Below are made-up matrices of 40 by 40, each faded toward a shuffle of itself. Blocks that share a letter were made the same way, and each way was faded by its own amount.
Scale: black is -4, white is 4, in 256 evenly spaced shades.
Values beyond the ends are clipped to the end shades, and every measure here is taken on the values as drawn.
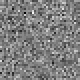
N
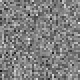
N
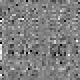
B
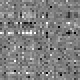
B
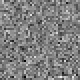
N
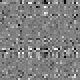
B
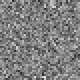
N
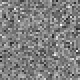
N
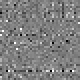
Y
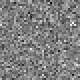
N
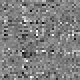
Y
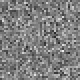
N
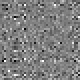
Y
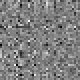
Y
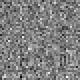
N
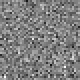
N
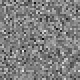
N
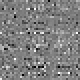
Y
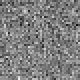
N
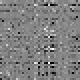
B
